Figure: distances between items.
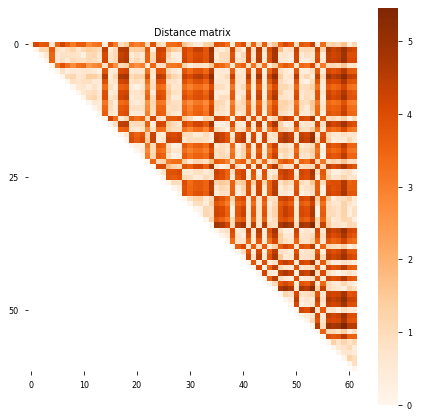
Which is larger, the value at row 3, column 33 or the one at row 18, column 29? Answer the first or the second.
the first
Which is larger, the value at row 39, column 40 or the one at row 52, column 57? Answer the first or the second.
the second
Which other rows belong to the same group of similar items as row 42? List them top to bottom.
1, 2, 3, 5, 6, 7, 8, 9, 10, 11, 12, 13, 15, 16, 19, 20, 21, 23, 26, 27, 28, 35, 36, 37, 39, 40, 44, 47, 48, 49, 51, 52, 53, 55
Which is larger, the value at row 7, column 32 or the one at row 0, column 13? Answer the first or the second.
the first
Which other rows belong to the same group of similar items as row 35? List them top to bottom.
1, 2, 3, 5, 6, 7, 8, 9, 10, 11, 12, 13, 15, 16, 19, 20, 21, 23, 26, 27, 28, 36, 37, 39, 40, 42, 44, 47, 48, 49, 51, 52, 53, 55
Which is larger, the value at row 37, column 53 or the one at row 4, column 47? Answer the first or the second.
the second
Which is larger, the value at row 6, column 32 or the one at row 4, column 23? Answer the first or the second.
the first
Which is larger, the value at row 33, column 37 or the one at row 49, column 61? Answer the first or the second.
the second
